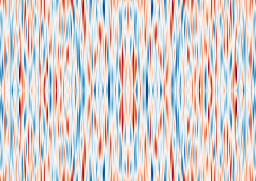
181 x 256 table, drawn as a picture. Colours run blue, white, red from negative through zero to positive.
The grain runs up and down. No overall slope runs across the table. On average the colour sits 50% of the way up the scale. The histogram is bell-shaped. It mirrors both left to right and top to bottom.
